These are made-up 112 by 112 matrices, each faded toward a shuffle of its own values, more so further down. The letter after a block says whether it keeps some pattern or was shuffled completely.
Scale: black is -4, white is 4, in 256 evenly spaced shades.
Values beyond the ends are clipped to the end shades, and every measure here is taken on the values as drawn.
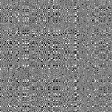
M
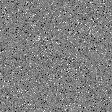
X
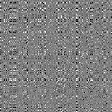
M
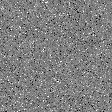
X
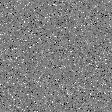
X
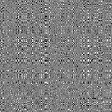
M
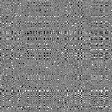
M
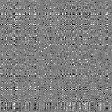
M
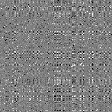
M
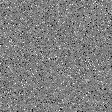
X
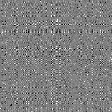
M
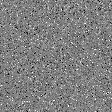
X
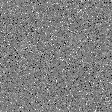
X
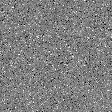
X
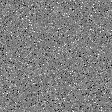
X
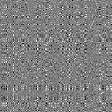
M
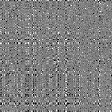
M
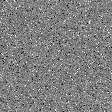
X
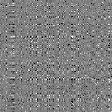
M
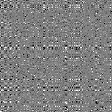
M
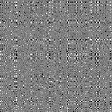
M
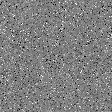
X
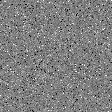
X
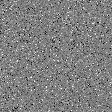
X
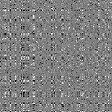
M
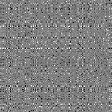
M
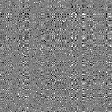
M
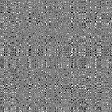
M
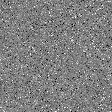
X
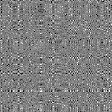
M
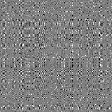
M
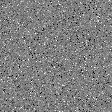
X
